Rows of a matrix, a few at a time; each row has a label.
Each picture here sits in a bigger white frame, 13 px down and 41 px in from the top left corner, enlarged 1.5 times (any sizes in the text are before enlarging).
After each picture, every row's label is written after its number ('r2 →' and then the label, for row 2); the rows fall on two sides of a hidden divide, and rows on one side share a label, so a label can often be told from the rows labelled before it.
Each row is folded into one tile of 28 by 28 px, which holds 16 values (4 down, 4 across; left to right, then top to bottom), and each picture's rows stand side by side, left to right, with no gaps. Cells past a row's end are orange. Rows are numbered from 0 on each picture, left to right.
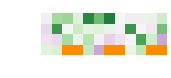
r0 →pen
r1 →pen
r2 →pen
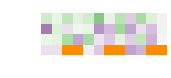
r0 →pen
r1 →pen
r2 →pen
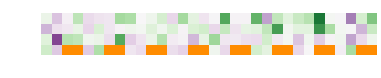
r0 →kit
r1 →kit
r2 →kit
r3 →pen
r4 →pen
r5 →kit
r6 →pen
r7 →kit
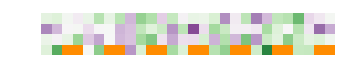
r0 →kit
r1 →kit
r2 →pen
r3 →kit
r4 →kit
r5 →kit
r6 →kit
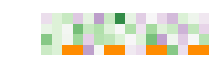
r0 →pen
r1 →kit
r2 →pen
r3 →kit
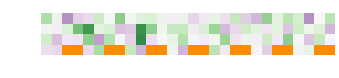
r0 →pen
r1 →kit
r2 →pen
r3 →pen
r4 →pen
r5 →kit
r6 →kit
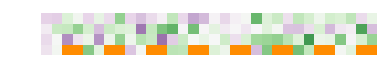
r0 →pen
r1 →kit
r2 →pen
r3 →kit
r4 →kit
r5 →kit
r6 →kit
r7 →kit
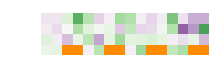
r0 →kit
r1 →kit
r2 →kit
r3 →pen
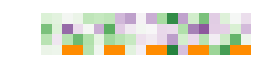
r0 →kit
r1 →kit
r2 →kit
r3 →kit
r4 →kit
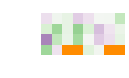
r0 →pen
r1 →kit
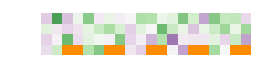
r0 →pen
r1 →kit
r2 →pen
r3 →pen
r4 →pen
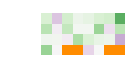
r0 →kit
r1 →pen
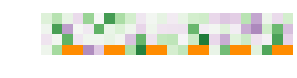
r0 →pen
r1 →pen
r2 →kit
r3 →kit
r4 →kit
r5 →kit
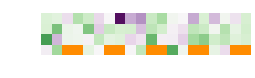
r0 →kit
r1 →pen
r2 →kit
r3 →kit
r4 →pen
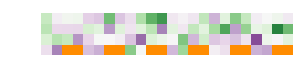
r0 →pen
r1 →pen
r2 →kit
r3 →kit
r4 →pen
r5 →pen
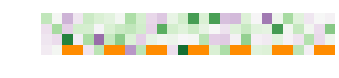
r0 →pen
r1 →kit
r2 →pen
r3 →kit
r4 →kit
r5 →kit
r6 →pen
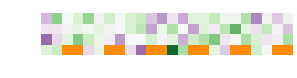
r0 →kit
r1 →pen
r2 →pen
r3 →kit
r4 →kit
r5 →kit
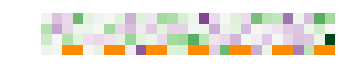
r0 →kit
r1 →kit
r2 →pen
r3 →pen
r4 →kit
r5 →pen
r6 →kit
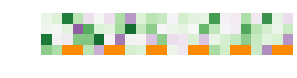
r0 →kit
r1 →pen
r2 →kit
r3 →pen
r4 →kit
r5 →pen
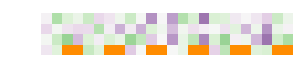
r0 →pen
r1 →kit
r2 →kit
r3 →pen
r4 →kit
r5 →kit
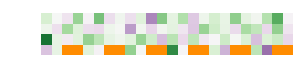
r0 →kit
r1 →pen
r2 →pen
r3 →pen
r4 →pen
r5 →pen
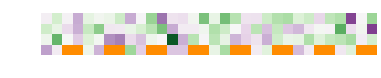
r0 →pen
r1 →pen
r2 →pen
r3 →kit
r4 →pen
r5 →kit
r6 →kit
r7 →kit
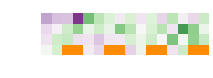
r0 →pen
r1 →pen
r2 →pen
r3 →kit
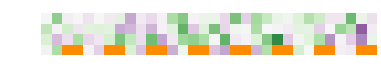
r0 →kit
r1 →kit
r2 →pen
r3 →pen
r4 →pen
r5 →pen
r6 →pen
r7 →pen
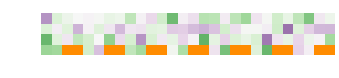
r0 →kit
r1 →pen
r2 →kit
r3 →kit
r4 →kit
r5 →kit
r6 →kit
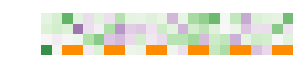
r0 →kit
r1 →kit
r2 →pen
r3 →pen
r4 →kit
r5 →kit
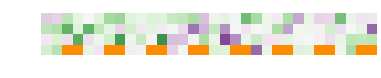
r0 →kit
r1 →kit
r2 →kit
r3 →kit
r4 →kit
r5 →kit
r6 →pen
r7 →kit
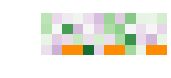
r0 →kit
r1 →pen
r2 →kit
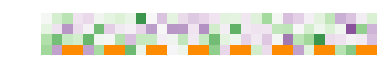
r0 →pen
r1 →kit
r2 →pen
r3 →kit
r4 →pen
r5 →pen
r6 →pen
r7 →kit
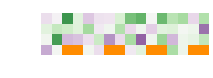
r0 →pen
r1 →pen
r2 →kit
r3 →kit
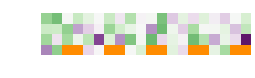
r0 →kit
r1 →pen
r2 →pen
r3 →kit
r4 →pen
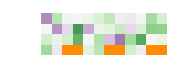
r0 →pen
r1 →pen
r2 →pen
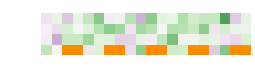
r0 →kit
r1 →pen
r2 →kit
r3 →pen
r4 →kit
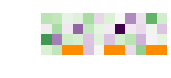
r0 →kit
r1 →kit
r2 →kit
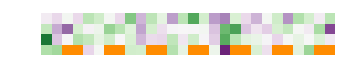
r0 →kit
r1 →pen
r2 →kit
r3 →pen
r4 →pen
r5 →pen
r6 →kit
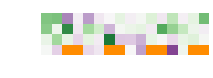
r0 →pen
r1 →pen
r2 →pen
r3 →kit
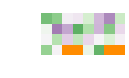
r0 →pen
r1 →kit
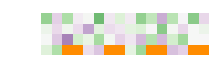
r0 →kit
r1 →pen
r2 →pen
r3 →pen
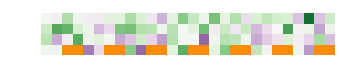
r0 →kit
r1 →pen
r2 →pen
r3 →pen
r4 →pen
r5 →pen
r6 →pen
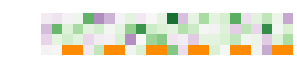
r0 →pen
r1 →kit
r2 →kit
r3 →kit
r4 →pen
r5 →pen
